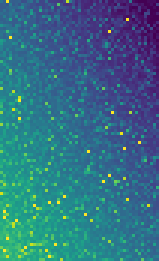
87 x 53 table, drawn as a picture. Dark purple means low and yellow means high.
Stripes: none. Grain: fine. Ninth with the lowest average: top right. Slope: up to the bottom left. Mirror symmetry: none. Ninth with the highest average: bottom left.
